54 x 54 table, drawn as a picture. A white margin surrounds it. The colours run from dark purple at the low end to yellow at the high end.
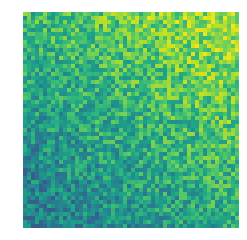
The halves do not mirror each other. The ninth with the lowest average is the bottom left. The texture is fine-grained noise. Values rise toward the top right. No regular stripes run through it. The top right is the ninth with the highest average. No single row or column stands out from its neighbours.
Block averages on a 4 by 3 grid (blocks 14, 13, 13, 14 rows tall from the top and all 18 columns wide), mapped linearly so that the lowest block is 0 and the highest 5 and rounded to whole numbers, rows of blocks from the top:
3 4 5 | 2 3 4 | 1 2 3 | 0 1 2
